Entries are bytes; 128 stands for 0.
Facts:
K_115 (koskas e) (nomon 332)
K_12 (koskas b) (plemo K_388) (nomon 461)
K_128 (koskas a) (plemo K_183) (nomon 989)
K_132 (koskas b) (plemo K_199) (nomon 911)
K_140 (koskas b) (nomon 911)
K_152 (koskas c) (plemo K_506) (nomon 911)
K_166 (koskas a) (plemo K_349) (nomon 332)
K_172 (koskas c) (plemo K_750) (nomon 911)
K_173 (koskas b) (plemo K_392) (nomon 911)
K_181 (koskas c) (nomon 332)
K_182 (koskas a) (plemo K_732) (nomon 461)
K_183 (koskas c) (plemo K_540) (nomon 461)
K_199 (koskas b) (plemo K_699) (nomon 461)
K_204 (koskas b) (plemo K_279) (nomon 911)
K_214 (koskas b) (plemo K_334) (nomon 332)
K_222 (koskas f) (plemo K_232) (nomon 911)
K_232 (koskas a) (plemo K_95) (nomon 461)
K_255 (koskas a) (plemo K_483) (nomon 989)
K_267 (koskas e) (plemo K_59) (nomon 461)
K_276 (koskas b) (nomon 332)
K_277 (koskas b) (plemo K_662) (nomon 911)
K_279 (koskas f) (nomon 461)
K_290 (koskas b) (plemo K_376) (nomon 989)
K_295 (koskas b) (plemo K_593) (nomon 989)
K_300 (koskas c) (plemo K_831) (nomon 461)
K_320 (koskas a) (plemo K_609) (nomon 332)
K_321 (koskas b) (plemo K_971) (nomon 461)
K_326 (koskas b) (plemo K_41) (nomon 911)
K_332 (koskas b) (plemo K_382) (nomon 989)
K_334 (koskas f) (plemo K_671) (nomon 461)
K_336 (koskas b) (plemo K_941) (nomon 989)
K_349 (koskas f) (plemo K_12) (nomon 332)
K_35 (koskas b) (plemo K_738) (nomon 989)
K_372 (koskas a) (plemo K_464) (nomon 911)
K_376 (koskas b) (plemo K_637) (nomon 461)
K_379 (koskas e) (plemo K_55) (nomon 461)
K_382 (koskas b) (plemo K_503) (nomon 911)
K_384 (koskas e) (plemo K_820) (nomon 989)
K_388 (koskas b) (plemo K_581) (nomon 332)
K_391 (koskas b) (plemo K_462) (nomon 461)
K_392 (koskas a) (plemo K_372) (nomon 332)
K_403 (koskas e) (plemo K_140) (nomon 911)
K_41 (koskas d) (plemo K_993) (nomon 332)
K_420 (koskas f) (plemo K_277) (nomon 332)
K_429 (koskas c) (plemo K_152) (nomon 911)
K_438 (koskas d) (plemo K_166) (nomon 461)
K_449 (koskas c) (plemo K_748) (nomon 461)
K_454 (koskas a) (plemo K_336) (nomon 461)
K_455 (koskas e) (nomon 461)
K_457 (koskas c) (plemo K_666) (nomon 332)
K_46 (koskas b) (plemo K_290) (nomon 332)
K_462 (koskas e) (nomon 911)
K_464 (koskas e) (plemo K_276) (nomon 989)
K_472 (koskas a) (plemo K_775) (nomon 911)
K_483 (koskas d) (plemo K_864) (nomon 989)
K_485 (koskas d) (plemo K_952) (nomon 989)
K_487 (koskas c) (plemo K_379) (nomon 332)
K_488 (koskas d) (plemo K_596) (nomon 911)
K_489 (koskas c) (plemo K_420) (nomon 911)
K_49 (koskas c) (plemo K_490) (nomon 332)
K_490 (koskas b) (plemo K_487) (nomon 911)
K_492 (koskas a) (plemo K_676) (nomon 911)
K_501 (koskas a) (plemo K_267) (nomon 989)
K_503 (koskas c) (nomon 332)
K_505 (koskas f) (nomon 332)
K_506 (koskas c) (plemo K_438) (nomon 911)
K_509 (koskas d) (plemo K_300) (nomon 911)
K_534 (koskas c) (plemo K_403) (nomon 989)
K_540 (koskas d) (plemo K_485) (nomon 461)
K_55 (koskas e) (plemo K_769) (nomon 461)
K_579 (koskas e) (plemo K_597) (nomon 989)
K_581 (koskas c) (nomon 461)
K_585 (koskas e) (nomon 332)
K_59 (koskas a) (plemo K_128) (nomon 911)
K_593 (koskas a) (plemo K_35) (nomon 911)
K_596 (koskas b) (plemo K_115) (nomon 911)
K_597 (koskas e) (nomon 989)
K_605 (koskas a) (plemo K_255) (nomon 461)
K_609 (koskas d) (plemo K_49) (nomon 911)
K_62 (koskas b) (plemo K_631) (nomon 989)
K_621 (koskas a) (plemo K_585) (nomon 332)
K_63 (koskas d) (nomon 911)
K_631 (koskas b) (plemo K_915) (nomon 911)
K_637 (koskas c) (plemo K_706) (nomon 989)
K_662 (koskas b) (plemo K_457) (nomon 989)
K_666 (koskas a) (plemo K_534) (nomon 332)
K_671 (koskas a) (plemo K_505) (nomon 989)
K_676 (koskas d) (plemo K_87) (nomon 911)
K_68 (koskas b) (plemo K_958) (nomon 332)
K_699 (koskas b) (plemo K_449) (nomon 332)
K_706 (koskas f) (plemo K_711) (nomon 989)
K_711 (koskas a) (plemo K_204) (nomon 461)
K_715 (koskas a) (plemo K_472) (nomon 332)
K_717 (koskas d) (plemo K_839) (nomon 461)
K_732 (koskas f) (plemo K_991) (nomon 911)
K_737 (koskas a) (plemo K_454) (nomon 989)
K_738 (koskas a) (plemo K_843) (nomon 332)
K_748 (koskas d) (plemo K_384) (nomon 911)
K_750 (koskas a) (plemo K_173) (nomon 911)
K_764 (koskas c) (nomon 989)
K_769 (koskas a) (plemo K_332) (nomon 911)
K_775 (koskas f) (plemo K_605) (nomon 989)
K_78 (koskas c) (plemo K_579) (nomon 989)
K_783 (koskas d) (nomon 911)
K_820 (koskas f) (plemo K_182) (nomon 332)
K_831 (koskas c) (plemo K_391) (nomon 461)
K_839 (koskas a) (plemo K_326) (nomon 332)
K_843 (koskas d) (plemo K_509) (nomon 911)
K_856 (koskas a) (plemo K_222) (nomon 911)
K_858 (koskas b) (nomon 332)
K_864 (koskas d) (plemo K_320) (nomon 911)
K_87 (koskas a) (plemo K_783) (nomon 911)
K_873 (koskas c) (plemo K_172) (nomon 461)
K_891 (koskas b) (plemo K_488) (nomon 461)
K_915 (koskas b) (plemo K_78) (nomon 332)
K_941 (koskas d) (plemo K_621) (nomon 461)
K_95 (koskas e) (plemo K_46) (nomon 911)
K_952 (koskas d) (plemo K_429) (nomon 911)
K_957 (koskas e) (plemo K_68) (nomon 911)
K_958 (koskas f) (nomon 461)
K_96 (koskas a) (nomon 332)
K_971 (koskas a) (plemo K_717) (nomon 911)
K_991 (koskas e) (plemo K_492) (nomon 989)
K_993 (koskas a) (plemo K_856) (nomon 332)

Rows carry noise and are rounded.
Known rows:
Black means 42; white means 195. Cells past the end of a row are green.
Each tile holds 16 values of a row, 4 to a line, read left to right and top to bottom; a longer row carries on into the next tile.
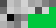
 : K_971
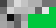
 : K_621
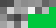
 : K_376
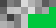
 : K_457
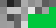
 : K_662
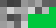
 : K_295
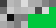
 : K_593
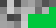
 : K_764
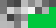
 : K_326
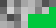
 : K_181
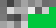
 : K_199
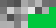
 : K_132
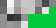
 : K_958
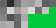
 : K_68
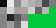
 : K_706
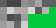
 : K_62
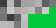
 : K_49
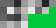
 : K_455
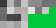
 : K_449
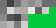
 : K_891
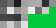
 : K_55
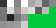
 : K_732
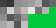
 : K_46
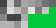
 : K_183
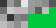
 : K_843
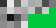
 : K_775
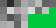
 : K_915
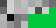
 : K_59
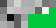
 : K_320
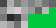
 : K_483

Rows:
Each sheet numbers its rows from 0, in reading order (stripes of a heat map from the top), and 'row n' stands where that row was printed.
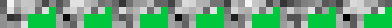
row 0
K_279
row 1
K_666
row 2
K_388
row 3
K_392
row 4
K_420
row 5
K_290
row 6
K_993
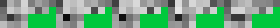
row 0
K_748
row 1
K_87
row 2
K_492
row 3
K_349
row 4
K_941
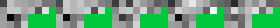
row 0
K_255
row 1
K_472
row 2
K_534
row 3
K_738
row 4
K_699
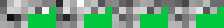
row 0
K_605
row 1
K_820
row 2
K_140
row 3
K_382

